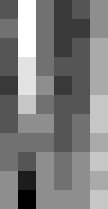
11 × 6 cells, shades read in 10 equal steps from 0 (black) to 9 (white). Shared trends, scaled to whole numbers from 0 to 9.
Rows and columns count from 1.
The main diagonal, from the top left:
3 9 4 3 3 7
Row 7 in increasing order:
3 3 4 5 5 7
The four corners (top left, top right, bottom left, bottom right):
3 5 5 7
